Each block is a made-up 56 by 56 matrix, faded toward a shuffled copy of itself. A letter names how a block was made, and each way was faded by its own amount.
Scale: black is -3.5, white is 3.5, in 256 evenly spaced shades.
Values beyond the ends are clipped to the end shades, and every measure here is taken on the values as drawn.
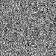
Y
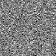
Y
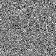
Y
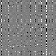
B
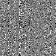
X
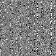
X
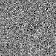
Y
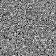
Y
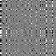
B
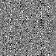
X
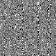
X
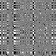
B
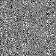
X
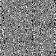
X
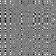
B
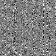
X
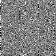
X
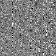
X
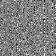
X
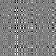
B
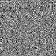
Y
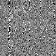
X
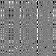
B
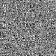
Y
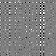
B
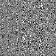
X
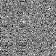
Y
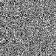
Y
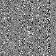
X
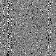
X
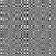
B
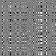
B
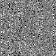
X
